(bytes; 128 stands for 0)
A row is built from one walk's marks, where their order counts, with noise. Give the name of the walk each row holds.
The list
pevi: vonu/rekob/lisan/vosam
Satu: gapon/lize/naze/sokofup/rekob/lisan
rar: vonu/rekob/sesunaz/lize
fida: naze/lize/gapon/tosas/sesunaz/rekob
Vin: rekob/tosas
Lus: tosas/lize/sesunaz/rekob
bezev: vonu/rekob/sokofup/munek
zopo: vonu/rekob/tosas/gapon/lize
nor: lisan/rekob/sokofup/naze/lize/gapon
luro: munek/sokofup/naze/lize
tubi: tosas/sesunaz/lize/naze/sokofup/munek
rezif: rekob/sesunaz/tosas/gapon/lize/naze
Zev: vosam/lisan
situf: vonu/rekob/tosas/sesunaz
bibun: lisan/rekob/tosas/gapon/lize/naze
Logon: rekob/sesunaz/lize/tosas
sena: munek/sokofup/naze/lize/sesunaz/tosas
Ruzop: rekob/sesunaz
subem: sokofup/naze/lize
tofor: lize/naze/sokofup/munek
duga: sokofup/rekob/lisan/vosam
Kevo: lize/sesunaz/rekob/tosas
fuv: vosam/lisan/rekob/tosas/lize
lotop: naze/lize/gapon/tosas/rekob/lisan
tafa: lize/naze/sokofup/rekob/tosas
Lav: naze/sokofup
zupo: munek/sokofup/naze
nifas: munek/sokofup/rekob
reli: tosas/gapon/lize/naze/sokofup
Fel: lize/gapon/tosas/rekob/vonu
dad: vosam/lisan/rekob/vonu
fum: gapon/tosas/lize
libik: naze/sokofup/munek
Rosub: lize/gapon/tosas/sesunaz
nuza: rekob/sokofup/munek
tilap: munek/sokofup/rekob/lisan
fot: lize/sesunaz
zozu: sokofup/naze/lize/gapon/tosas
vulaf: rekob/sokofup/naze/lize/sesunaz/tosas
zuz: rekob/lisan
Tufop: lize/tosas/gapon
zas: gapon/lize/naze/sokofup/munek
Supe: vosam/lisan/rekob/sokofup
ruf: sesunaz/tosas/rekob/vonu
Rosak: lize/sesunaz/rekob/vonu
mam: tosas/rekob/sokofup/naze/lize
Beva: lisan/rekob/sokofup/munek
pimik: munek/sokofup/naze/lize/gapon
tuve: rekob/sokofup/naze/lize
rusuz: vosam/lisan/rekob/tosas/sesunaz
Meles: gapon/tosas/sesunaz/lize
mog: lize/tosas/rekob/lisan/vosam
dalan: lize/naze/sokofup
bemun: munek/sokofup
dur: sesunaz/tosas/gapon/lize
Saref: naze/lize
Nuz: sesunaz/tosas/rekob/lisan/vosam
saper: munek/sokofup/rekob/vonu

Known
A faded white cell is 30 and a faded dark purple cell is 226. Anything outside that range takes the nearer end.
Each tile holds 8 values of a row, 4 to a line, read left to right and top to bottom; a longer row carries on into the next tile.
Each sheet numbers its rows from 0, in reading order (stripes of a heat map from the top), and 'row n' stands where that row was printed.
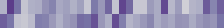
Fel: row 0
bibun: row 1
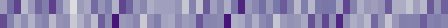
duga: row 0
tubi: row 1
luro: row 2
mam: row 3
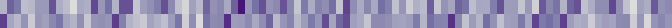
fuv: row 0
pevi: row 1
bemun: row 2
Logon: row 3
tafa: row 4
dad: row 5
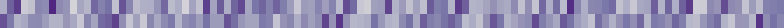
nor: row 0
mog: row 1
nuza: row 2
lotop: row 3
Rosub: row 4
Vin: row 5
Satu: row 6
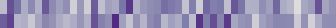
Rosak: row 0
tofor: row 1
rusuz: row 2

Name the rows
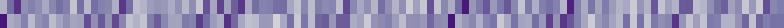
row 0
sena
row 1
Tufop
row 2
bezev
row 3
Kevo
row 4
zupo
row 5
ruf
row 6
Saref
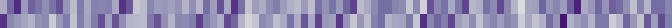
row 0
saper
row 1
fum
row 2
zopo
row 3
dalan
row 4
Supe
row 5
libik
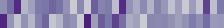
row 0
subem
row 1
Lus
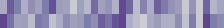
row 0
vulaf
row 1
rar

